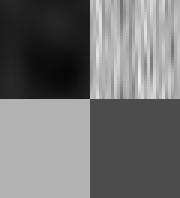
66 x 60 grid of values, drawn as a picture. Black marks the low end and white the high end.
The table splits into 2 rows of 2 panels. Panel 1,1: very low, smooth, faint in contrast. Panel 1,2: high, streaked downward. Panel 2,1: high, flat. Panel 2,2: low, flat.
